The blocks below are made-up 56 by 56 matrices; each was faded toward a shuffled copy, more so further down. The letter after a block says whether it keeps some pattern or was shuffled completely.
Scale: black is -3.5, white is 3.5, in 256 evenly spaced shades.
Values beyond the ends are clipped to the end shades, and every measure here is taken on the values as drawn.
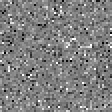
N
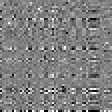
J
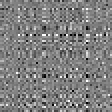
J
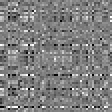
J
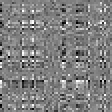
J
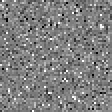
N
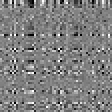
J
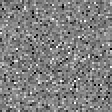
N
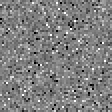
N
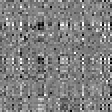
J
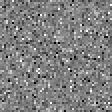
N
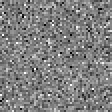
N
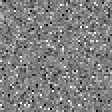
N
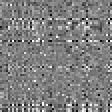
J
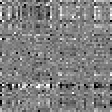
J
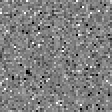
N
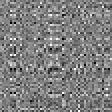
J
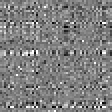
J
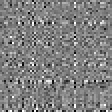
J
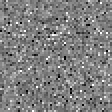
N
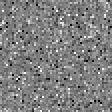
N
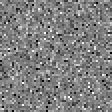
N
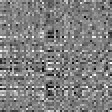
J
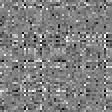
J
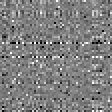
J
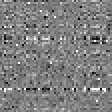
J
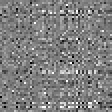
J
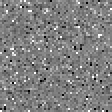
N
